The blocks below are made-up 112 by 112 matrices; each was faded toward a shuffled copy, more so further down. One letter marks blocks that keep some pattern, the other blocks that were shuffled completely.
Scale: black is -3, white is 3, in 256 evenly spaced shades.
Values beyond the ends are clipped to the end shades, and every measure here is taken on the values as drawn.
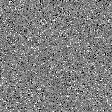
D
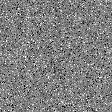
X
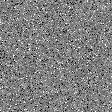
X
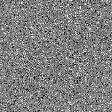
D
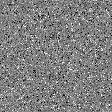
D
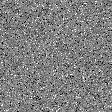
X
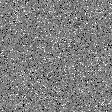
X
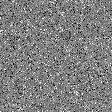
X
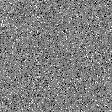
D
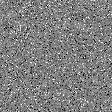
D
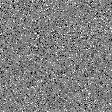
D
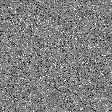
X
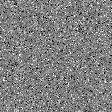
D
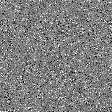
D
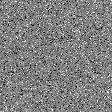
X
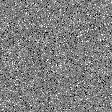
X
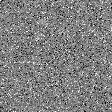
D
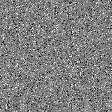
D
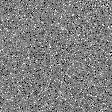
X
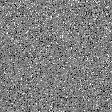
D
